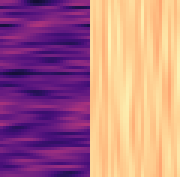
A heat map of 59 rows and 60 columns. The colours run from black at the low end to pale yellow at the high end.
The table splits into one row of 2 panels. Panel 1,1: low, streaked across. Panel 1,2: very high, streaked downward, faint in contrast.
